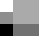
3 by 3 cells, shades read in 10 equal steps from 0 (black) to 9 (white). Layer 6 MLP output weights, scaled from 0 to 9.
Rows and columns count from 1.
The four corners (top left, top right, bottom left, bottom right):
9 6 0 4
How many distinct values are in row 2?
2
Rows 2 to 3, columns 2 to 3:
6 6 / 4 4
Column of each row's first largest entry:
1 2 2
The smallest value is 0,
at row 3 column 1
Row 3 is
0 4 4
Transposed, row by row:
9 5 0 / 6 6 4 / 6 6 4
